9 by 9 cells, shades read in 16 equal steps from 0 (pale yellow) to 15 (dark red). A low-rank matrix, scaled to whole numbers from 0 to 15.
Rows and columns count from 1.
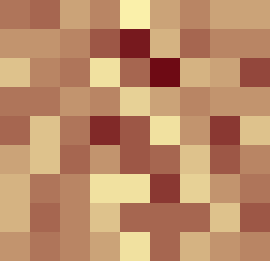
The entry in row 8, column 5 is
9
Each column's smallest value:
3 3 5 1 0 1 2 3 3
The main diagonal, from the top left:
8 6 8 7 10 9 2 3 7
